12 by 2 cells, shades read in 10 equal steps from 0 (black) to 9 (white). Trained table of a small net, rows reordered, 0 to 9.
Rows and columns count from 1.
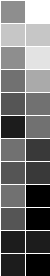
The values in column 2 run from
0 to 9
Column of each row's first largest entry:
2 1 2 2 2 2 1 1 1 1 1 1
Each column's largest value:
7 9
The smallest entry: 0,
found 3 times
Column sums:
41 43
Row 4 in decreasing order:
6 4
